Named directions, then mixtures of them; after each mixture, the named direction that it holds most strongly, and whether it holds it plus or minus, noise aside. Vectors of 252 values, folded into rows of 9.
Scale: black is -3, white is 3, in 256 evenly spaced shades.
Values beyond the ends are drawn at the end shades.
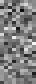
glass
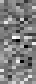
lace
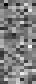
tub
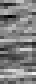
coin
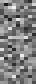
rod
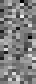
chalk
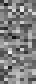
tub, plus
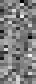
chalk, plus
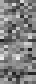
chalk, minus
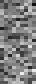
tub, plus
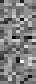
lace, minus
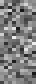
glass, plus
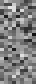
rod, plus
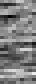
coin, plus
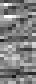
coin, minus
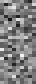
rod, plus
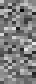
glass, plus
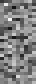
rod, minus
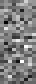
lace, minus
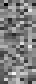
tub, plus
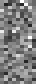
chalk, minus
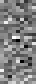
lace, plus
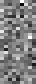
chalk, minus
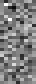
rod, minus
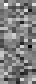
tub, minus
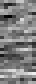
coin, plus
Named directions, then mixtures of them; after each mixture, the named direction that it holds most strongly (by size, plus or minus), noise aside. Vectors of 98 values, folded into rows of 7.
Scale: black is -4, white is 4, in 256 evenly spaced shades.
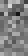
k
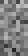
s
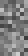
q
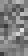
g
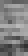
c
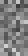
s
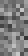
q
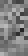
g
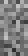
s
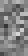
g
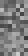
q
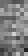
c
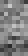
c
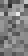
k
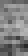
c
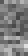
c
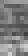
c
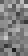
s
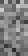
s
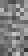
q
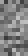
s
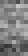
c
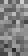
s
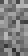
s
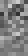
k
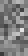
g
